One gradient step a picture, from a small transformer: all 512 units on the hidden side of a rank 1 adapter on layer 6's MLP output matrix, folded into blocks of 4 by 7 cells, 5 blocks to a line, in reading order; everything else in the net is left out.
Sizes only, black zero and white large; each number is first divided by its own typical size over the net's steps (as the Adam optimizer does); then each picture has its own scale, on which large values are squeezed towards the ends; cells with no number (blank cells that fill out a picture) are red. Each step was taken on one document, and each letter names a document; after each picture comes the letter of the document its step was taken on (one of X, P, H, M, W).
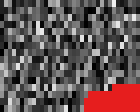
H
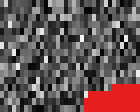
H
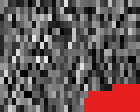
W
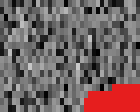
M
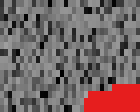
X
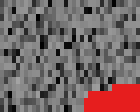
X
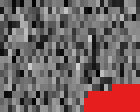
M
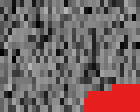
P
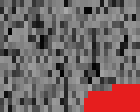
P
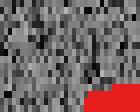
P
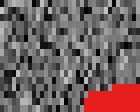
W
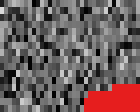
W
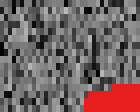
P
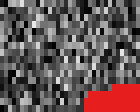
W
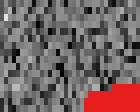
X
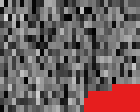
P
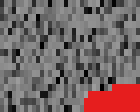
X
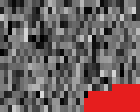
H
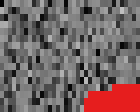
W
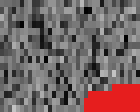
W
